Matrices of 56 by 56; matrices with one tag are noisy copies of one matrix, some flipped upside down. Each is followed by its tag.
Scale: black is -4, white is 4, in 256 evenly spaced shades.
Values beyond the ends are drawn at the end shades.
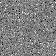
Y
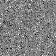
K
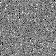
Y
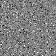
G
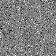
K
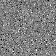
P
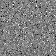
P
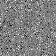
K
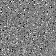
G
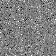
K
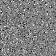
G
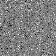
K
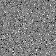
P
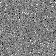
Y
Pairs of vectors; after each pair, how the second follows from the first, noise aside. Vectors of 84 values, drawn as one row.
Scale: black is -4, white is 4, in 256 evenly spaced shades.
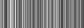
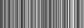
reversed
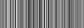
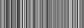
wrapped around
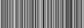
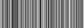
reversed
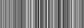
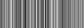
reversed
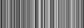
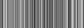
wrapped around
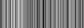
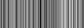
reversed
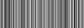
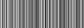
wrapped around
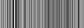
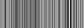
reversed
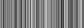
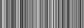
reversed
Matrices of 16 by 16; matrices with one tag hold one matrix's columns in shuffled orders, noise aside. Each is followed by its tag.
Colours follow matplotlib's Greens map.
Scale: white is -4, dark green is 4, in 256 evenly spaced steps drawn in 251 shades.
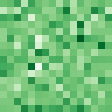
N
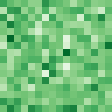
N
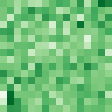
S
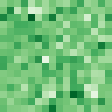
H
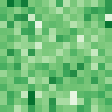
S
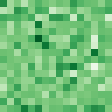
N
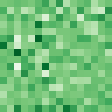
N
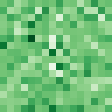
N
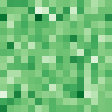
H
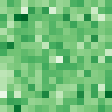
H
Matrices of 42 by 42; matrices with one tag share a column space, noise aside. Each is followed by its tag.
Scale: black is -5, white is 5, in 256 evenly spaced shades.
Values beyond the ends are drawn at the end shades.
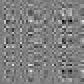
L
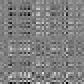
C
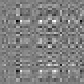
L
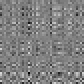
C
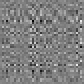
L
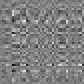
L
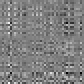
C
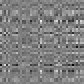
L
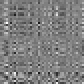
C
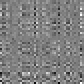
C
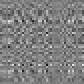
L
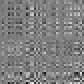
C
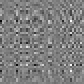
L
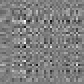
L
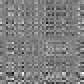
C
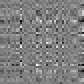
L
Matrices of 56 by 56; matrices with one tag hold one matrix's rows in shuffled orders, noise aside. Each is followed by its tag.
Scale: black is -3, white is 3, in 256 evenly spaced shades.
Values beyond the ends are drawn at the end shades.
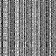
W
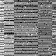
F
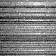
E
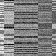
F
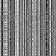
W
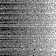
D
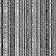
W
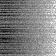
D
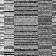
F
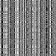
W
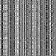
W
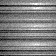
E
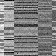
F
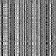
W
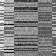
F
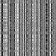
W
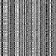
W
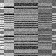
F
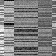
F
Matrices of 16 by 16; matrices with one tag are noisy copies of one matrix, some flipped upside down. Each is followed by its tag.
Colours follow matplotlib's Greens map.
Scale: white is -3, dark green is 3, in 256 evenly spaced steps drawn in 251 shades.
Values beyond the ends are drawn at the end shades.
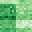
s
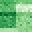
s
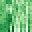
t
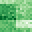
s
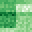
s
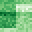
s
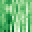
t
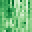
t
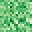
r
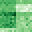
s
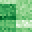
s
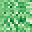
r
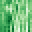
t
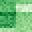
s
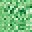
r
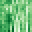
t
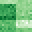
s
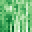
t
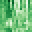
t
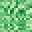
r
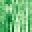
t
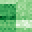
s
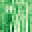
t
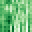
t
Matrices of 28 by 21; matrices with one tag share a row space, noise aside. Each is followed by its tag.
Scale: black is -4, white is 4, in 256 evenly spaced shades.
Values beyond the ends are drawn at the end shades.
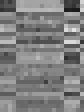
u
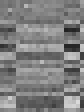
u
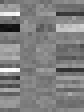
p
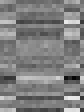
u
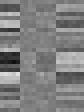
p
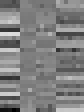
p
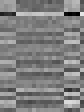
u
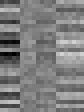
p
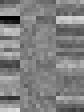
p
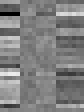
p
